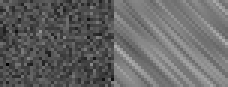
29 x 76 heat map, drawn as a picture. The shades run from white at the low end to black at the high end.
The table splits into one row of 2 panels. Panel 1,1: high, fine-grained. Panel 1,2: middling, slanting down to the right.
